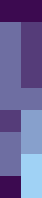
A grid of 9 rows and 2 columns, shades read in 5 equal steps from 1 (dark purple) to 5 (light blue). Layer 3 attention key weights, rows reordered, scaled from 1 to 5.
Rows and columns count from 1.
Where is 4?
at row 6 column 2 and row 7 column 2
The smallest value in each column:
1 1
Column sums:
22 28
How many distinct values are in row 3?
2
